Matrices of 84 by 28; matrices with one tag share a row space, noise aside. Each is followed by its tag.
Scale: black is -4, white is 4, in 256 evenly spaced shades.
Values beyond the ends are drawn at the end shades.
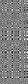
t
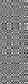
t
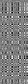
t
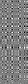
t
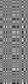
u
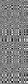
t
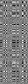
u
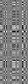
u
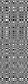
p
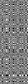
p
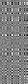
t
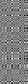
t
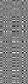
u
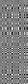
t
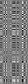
u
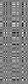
u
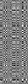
u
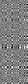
t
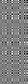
t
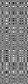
p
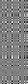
t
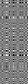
p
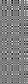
t
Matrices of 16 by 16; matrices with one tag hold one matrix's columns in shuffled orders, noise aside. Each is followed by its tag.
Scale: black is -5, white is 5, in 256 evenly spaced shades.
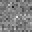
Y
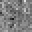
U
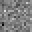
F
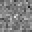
Y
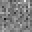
U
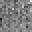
U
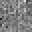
U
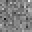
U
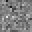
Y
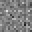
F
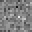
Y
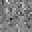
U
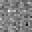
F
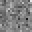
U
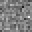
Y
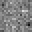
F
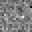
Y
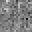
U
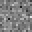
Y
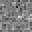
Y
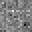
F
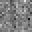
U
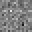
F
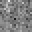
U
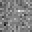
F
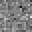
Y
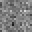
F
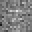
F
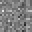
F
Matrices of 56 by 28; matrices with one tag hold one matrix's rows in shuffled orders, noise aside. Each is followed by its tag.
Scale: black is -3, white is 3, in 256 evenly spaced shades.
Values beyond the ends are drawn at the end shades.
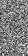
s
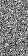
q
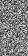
s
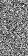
s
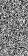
s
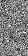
q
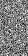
q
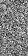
s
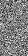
q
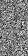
s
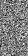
s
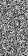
s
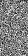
q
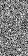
q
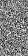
q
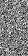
q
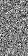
q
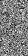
s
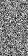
q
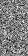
s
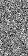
q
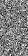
q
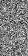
s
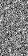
q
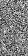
s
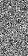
q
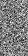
s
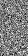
q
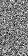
s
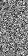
s
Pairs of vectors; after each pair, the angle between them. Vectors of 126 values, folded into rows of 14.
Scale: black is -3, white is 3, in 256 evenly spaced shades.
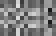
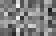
nearly parallel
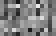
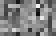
nearly parallel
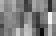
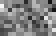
partly aligned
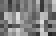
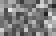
partly opposed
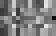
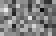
partly opposed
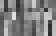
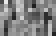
nearly opposite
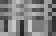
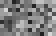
partly opposed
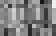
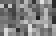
nearly opposite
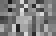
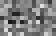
orthogonal
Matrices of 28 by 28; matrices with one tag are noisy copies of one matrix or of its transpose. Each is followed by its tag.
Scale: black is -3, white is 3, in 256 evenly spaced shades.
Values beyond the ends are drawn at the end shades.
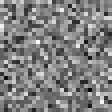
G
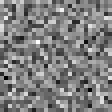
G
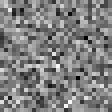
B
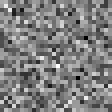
B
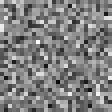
G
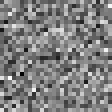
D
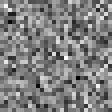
B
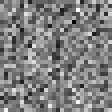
D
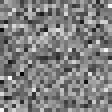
D
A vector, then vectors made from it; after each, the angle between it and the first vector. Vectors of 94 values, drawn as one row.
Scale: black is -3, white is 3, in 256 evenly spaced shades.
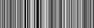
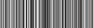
nearly opposite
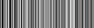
orthogonal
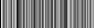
orthogonal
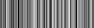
orthogonal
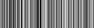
partly aligned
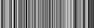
orthogonal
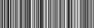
partly aligned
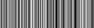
orthogonal
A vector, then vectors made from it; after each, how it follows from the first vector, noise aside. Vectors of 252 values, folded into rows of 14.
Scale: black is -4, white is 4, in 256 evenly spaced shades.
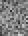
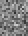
wrapped around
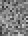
copied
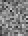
copied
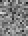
wrapped around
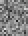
wrapped around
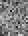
copied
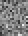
copied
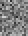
wrapped around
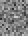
wrapped around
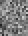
wrapped around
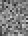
copied
